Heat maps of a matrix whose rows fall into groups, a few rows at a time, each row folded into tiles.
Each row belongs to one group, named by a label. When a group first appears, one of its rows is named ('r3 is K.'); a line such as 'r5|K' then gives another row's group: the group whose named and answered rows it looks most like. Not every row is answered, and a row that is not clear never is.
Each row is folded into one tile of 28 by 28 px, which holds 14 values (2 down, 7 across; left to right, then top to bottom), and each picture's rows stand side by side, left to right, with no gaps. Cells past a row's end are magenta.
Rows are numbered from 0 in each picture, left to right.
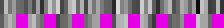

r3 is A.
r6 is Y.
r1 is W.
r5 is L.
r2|Y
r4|A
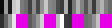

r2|W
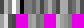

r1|W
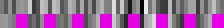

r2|Y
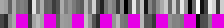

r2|A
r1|A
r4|W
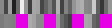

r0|W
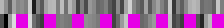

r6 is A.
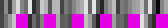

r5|L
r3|L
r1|Y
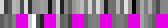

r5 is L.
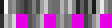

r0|A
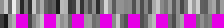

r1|A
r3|W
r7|Y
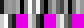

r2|W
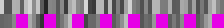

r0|Y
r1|L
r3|Y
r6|Y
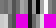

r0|W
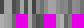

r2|W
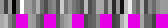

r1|L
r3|Y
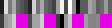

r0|A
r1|A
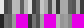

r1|Y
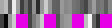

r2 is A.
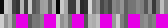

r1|Y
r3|A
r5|W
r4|W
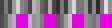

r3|W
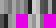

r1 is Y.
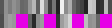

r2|A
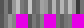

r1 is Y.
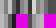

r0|L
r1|A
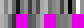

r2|W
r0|L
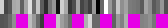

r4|A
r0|Y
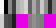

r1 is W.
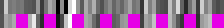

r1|W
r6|L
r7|A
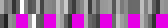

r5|L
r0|W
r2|L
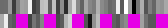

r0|W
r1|Y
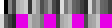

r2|A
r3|A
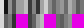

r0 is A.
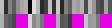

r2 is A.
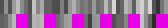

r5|L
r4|Y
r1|A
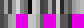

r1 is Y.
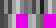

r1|W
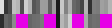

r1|Y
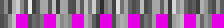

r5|Y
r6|A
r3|L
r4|A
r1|Y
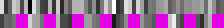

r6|W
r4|Y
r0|Y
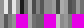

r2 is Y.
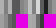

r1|L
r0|L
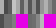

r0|Y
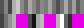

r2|W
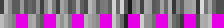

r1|W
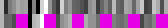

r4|Y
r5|Y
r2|A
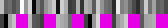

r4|A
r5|A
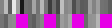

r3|A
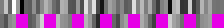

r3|L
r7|A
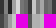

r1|A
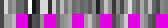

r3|W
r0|A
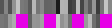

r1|A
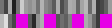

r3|L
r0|W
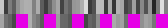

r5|W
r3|Y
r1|L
